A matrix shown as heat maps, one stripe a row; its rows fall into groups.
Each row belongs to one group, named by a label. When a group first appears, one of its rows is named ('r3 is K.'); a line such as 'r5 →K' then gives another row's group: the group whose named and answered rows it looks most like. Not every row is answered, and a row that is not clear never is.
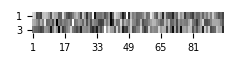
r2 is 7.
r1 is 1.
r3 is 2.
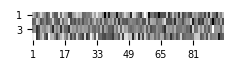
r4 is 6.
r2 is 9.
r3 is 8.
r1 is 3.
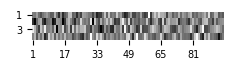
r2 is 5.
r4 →6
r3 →7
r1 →2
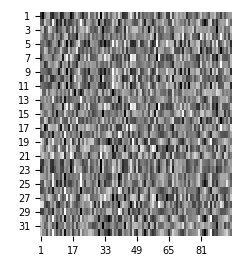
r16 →9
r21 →1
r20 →3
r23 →5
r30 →7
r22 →5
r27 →3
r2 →7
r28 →1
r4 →8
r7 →3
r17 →8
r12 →1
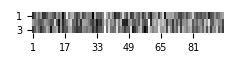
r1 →5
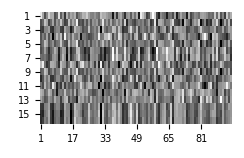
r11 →7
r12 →8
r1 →3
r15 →5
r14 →5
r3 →5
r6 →2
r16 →5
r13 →8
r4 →6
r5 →9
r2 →9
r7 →2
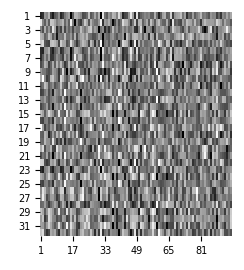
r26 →1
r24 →3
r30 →8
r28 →2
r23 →5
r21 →6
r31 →3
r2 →1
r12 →6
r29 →3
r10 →1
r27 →1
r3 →7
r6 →5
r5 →1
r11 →9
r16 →6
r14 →6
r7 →5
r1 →5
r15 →3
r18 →9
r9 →2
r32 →1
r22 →1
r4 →8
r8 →9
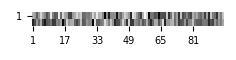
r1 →3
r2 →5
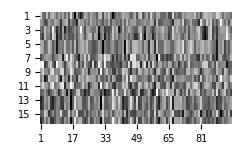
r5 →8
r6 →8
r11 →1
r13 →5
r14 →5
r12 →2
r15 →9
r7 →3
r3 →7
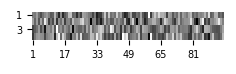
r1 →2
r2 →7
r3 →6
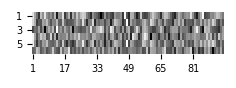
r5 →1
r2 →1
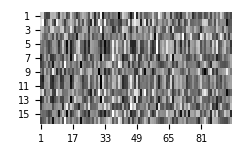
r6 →2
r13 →5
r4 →8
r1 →1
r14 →3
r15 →2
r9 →7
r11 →5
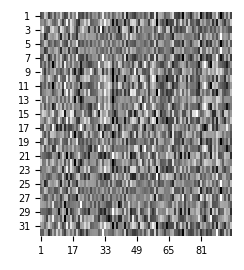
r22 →1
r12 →3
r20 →6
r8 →6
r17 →7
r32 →9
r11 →6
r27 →8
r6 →8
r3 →1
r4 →8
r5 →9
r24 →2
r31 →3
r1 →9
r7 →9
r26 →9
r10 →3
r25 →8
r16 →3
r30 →7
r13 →1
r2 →3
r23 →3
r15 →1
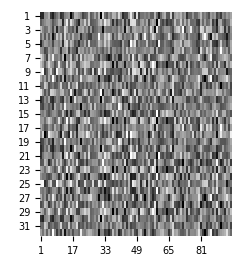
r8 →3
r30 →5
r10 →7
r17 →8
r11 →9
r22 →9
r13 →5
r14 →6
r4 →6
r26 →2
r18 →8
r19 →6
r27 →7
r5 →3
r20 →5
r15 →2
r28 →9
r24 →2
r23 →3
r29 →3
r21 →3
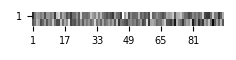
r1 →3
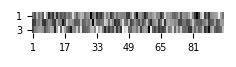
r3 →3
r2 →5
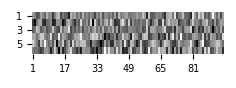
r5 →7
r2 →5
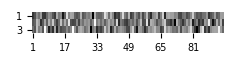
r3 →7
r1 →5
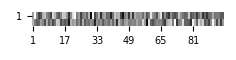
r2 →8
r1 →1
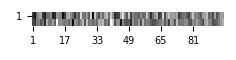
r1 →5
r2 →6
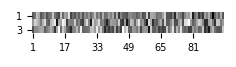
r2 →1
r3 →3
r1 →9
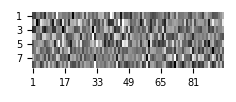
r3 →5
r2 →8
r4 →1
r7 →8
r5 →3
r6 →9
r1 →6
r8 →9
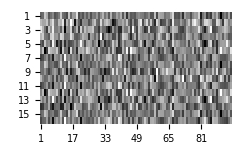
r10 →8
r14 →5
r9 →2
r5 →7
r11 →6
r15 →9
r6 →8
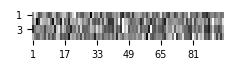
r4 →8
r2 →8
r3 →3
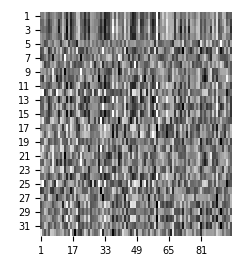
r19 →9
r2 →2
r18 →3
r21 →7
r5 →8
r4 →2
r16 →1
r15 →2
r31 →9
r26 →5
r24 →2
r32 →1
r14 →9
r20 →1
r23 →1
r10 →7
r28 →3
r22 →7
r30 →3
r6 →9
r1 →2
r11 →2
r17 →3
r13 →2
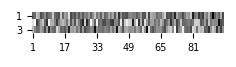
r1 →9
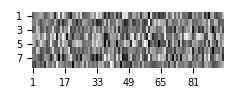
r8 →6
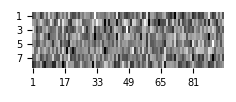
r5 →8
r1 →9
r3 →1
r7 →9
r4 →8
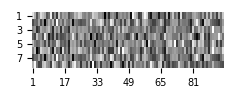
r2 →6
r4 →7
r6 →8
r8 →1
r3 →8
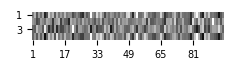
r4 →6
